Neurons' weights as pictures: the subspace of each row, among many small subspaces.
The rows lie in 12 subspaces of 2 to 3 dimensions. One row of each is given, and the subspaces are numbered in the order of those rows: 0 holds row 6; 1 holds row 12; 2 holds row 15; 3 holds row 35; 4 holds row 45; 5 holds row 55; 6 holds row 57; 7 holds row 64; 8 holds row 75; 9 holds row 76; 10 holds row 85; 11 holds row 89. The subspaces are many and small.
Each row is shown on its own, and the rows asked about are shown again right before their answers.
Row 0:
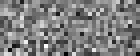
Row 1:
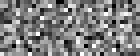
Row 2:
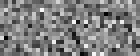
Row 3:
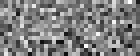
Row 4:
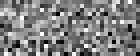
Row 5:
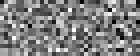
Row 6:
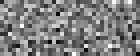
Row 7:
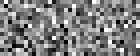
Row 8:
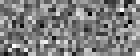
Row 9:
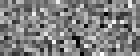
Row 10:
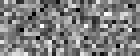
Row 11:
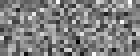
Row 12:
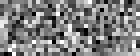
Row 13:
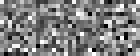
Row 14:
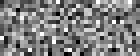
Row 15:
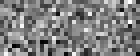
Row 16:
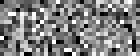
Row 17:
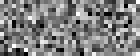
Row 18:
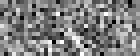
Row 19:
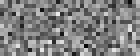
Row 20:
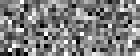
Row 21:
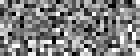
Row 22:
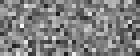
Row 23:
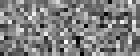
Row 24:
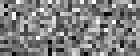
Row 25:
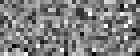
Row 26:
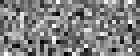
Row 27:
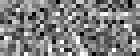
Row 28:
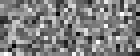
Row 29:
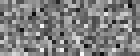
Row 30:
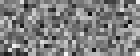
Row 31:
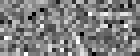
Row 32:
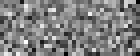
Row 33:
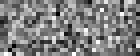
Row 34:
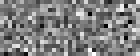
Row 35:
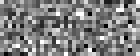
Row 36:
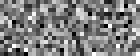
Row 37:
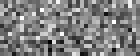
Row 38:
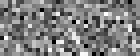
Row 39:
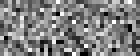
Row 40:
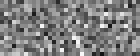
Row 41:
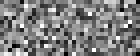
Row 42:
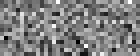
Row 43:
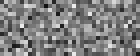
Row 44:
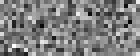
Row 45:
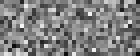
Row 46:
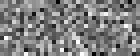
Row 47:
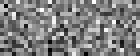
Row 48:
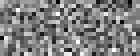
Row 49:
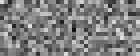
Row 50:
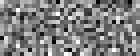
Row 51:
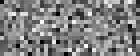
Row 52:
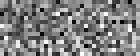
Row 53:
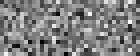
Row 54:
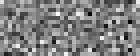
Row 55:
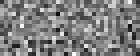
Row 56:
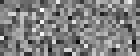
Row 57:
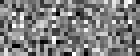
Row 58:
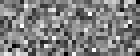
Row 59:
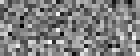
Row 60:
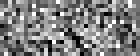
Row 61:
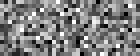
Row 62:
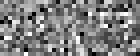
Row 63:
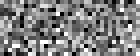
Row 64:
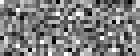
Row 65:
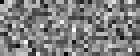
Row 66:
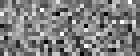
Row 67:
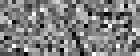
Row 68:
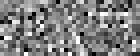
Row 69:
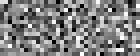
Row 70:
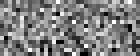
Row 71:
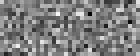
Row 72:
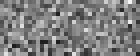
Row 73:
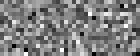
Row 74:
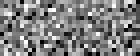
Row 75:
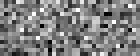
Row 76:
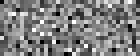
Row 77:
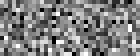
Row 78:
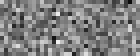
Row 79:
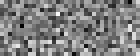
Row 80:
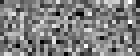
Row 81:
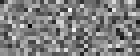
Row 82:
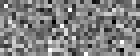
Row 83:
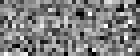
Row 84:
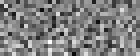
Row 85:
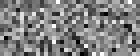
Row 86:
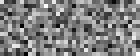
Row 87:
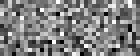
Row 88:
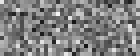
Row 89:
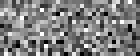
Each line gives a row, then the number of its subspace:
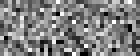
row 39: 2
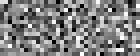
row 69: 0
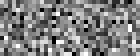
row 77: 6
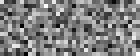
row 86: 0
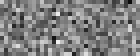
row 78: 6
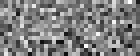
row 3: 1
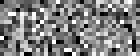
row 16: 9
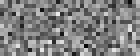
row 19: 5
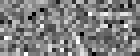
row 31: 3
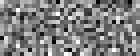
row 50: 7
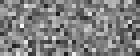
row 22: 5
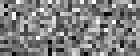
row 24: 8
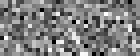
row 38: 6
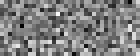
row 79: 5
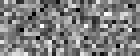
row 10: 8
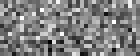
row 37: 0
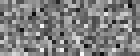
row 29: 5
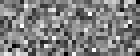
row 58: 4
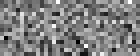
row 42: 10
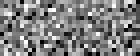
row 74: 1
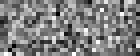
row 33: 1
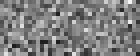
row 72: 2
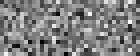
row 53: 10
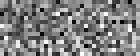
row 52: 11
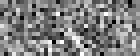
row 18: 1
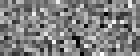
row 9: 4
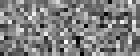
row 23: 11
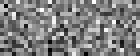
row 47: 8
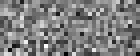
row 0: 11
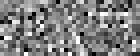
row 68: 9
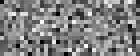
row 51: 9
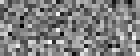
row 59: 0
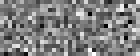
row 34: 3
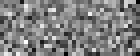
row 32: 1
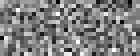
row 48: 7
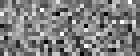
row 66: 11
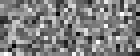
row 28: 1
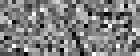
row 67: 2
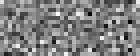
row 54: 7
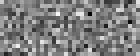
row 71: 3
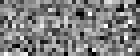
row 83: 3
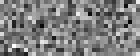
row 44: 6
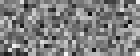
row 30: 4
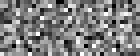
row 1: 1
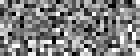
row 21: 5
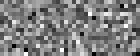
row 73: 10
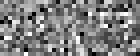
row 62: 9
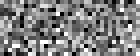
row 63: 4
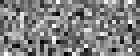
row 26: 10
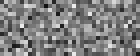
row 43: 0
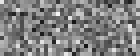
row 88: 9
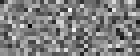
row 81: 0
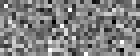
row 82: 0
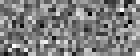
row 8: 2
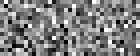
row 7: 8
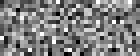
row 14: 7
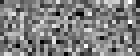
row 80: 3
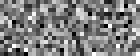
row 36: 2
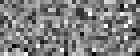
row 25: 10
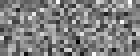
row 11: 7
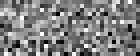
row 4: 11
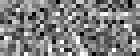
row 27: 3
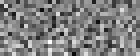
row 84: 8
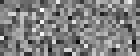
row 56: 9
